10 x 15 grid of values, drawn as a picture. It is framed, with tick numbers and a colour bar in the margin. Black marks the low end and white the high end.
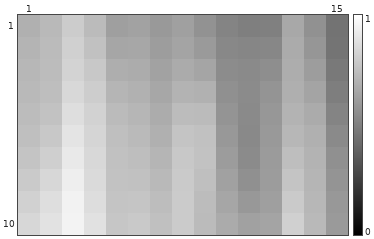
The bottom left is the ninth with the highest average. Values rise toward the bottom left. Overall the values sit about 70% of the way up the scale. The ninth with the lowest average is the top right. Streaks run downward.
